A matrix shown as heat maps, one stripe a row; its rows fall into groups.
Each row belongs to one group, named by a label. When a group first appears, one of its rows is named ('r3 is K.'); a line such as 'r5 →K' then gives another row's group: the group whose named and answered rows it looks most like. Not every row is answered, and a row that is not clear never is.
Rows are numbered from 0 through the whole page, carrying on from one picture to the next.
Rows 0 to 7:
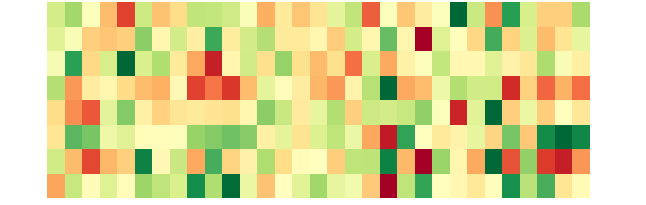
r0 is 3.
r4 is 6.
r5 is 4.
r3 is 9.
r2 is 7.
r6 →9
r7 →4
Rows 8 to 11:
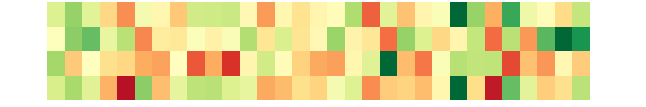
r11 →3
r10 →9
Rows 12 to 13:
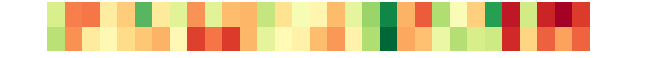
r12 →9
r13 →9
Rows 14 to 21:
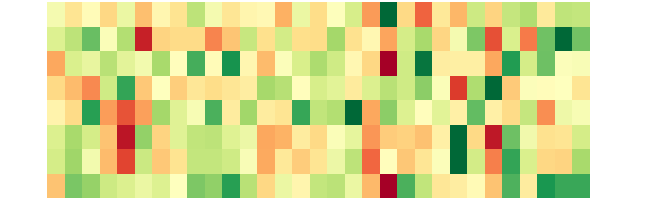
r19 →3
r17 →6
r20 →3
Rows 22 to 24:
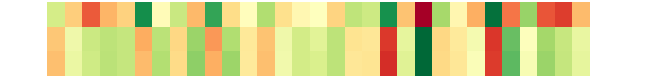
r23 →4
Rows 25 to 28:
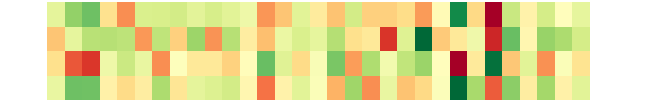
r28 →3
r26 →4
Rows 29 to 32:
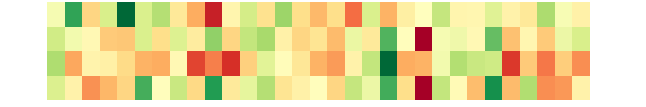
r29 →7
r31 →9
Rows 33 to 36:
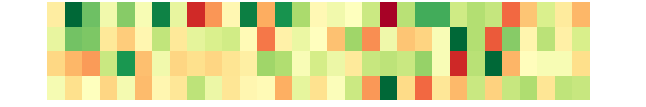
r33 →7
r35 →6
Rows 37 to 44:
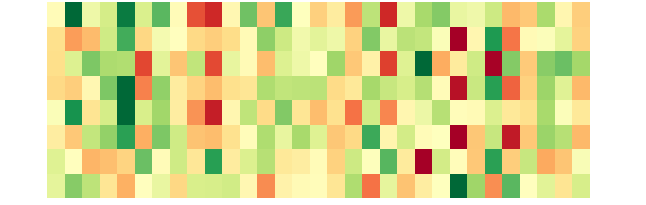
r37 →7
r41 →7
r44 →3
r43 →9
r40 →6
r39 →4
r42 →6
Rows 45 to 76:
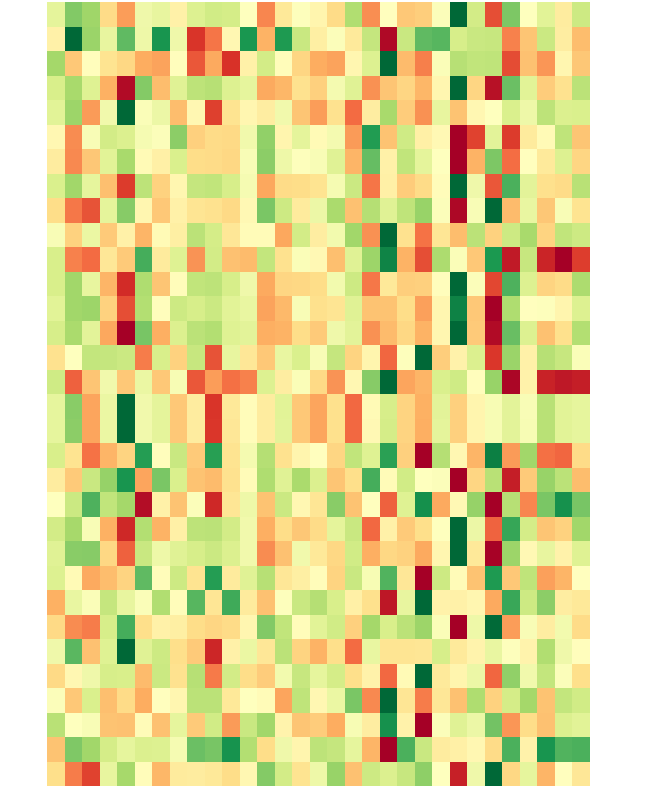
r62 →7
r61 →7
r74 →9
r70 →6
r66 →3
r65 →4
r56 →3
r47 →9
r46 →7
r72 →4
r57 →3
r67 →3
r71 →7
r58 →3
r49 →7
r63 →9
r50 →6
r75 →4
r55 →9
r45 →3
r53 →6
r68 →9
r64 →6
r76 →6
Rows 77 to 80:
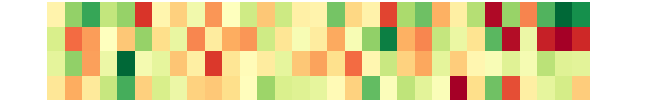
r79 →7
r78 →9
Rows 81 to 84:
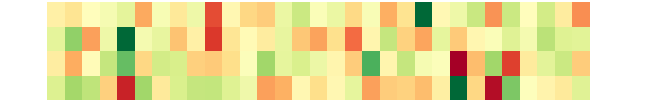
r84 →3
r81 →4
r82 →7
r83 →6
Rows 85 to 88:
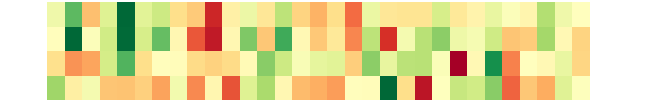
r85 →7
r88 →9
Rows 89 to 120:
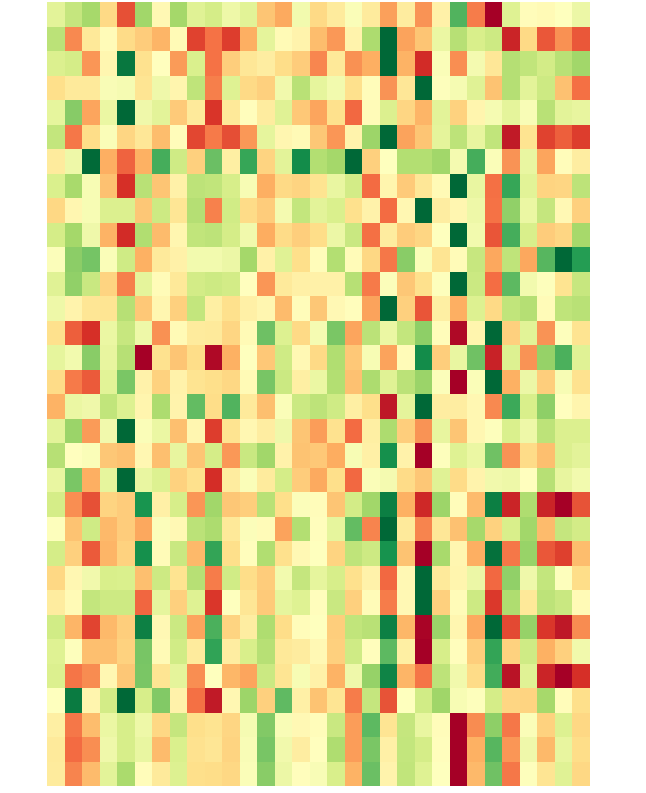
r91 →7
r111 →9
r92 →4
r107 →9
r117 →7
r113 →4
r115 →9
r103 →4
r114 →9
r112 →4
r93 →7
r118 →6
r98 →3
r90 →9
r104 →6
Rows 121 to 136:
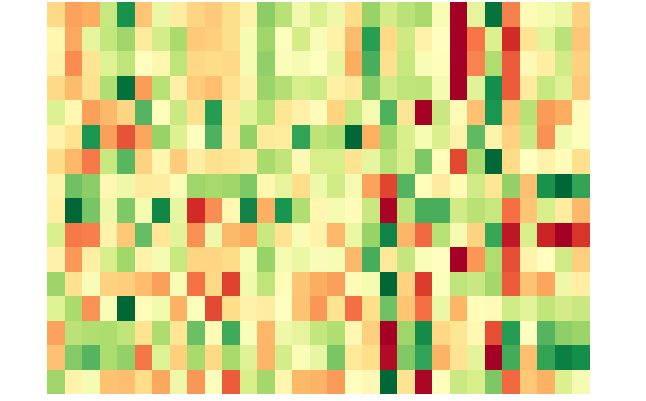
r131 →6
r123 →6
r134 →4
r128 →4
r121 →6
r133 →7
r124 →6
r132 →9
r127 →6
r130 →9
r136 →9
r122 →6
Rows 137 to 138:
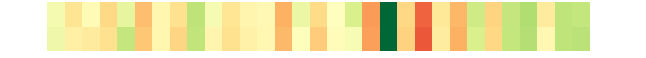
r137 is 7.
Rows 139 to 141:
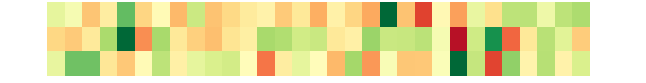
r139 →7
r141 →3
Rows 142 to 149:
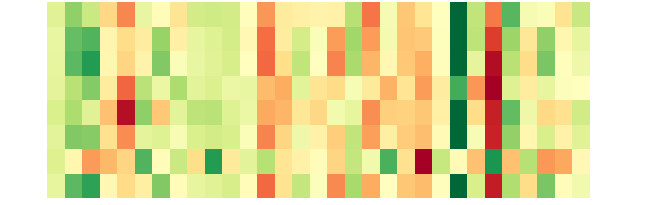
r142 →3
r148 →9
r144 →3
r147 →3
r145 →3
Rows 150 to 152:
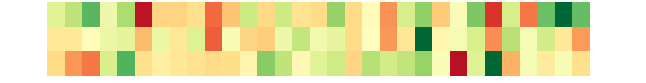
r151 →4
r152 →6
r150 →4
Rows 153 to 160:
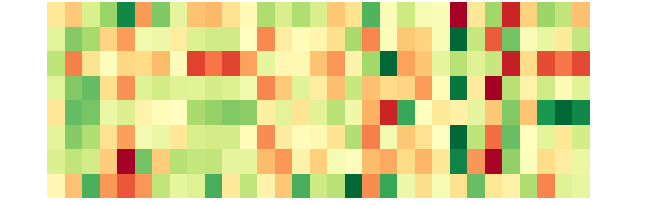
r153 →6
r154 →3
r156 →3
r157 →4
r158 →3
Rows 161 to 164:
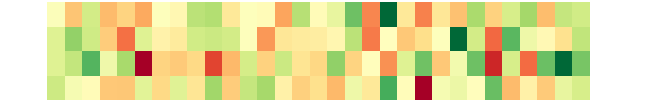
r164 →9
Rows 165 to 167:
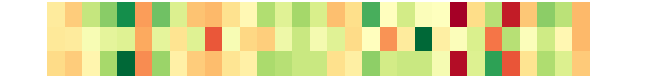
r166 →4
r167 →6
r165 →6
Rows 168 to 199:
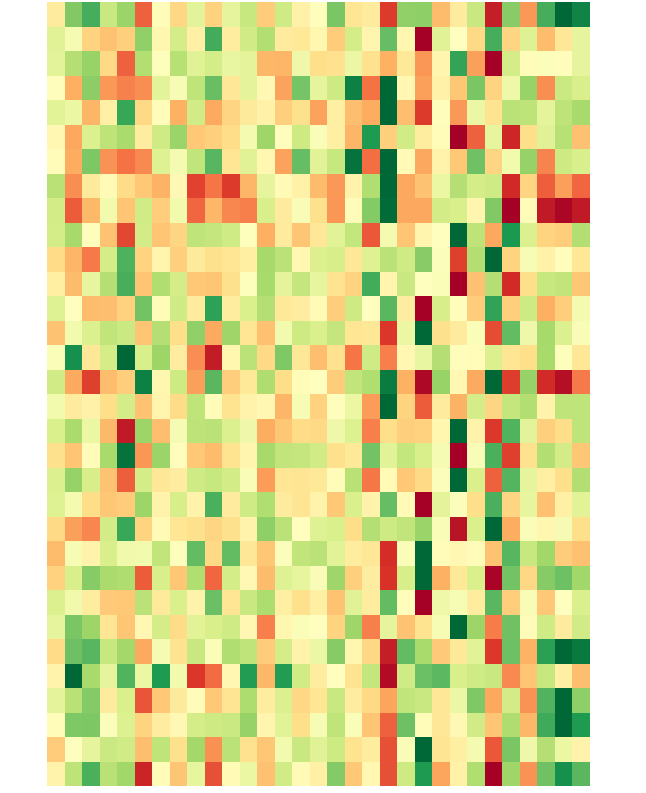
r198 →4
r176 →9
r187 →3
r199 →4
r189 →6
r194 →4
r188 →9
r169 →9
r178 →6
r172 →7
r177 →3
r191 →4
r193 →3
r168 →4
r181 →4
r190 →4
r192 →9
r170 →3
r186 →6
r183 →9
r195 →7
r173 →6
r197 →4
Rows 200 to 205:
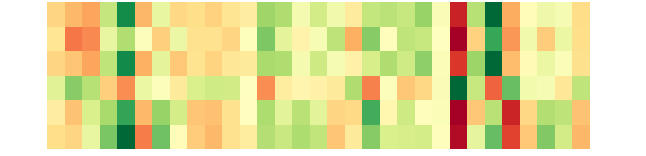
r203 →3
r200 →6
